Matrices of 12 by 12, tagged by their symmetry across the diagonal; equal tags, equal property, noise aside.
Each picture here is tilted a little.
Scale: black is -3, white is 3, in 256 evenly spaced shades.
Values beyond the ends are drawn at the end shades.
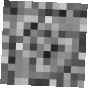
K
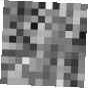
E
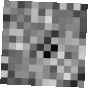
K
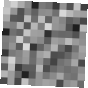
K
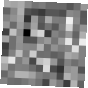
E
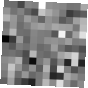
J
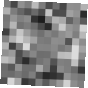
J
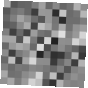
K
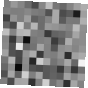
E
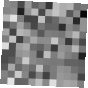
J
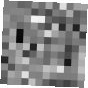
J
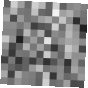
E
